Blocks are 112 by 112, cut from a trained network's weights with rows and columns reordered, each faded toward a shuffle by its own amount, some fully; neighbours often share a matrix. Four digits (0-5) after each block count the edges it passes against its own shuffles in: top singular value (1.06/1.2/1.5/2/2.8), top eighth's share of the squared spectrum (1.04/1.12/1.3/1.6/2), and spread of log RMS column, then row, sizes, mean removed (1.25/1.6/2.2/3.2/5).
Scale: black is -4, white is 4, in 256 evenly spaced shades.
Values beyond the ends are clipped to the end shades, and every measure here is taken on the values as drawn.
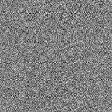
4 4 1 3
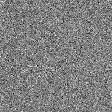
3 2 0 1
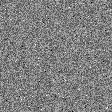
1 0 0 0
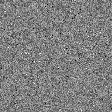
3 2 0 1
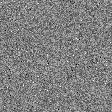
2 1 0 0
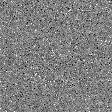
1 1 0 0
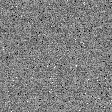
1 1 0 0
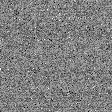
1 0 0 0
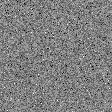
0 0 0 0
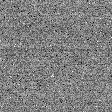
2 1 0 0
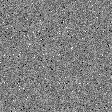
2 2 0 1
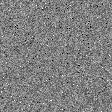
2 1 0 0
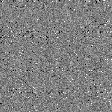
3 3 0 2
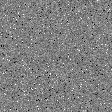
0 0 0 0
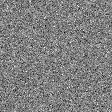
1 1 0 0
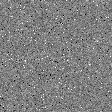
0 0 0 0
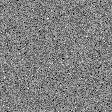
0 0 0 0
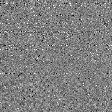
3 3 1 2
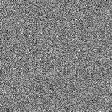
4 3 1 1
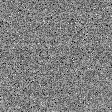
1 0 0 0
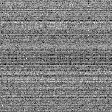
5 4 2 3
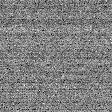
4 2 0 1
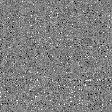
3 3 1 2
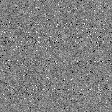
3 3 0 2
